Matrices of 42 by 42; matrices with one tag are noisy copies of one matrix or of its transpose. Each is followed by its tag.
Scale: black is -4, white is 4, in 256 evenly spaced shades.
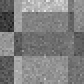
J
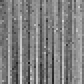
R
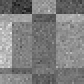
J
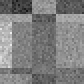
J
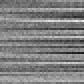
R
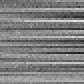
R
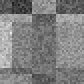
J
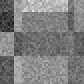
J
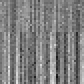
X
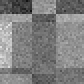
J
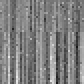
X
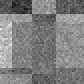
J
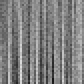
R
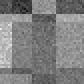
J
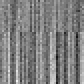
X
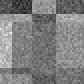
J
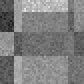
J
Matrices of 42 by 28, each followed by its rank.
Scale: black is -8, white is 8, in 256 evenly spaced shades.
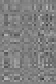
three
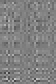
three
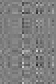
two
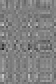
three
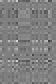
two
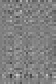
three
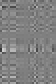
two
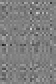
three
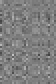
three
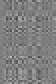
two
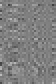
three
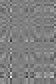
two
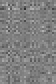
three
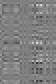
two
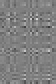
two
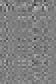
three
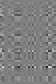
two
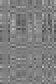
two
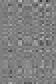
three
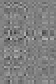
three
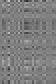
two
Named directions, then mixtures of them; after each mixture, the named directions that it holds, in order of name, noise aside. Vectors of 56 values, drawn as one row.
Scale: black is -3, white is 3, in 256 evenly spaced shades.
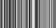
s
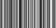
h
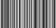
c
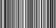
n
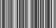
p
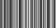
h, n, p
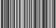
c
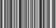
h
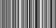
h, s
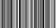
c, h, p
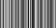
c, s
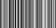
c, s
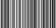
c, n, s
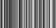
c, h, s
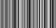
h, p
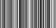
h, p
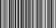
c, s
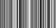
h, p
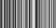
s
